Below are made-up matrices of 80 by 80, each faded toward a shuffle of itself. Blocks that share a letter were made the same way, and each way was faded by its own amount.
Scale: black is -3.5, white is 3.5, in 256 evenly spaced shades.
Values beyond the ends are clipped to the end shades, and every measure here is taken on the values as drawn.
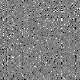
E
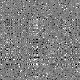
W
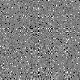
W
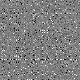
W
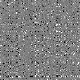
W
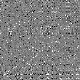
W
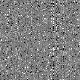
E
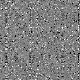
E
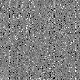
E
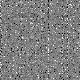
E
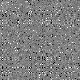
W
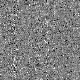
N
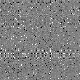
W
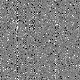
E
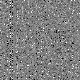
N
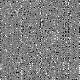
E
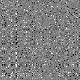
W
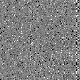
E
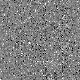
N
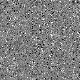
N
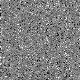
N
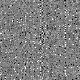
E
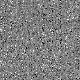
N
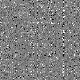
E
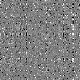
W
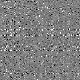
W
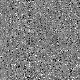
N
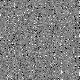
N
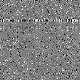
W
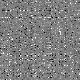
W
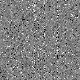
N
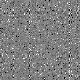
E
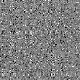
E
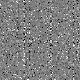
E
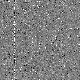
N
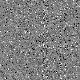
N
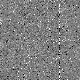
N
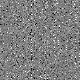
N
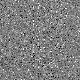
N
